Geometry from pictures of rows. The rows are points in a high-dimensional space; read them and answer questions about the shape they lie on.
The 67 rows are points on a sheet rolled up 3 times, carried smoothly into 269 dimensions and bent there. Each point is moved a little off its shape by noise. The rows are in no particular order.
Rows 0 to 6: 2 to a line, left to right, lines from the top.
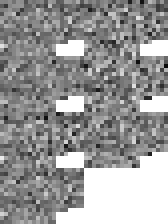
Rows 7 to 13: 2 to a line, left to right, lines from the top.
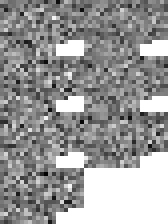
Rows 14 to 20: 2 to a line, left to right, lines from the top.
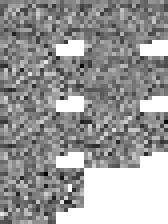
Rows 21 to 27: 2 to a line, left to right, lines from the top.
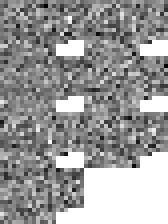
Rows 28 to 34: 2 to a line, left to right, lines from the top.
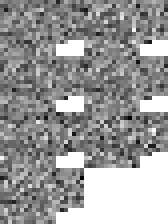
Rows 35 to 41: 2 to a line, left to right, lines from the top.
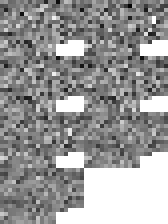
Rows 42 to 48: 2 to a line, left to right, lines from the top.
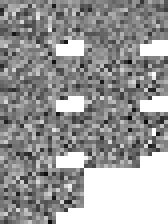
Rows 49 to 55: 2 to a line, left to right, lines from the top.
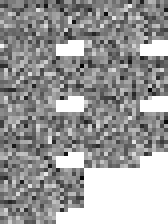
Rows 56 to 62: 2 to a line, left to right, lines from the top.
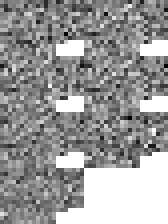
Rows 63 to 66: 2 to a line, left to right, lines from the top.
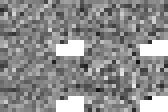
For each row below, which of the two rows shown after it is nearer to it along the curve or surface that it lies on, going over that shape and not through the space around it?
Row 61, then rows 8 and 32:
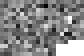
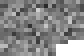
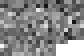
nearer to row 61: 32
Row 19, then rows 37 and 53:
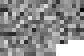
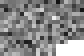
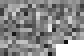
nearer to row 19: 37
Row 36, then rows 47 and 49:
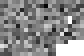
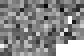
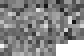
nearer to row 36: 47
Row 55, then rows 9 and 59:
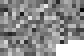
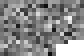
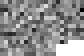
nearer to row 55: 59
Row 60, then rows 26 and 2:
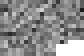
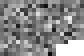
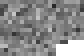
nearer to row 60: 2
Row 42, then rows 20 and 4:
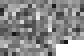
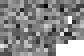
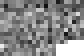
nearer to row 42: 20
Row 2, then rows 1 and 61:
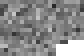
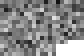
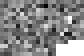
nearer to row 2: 1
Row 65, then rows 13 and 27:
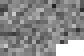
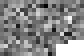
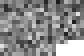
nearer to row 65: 27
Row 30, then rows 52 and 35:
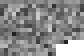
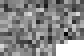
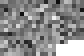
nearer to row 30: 52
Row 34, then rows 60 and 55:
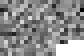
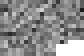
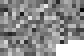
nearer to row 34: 55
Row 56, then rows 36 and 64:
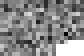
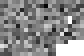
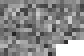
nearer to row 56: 64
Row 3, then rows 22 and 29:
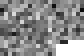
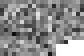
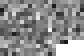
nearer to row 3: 29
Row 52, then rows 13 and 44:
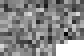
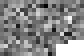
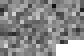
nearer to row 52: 44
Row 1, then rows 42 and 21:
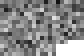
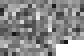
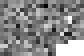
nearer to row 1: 42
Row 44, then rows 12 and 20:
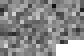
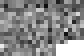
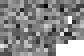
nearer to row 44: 12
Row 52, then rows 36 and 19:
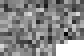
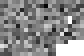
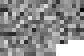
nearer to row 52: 19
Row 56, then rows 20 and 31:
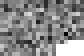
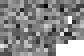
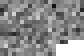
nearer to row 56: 31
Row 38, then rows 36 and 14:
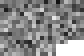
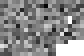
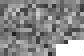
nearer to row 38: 14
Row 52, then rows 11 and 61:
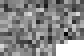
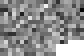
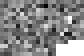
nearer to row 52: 11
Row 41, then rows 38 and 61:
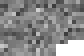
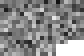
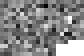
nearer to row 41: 38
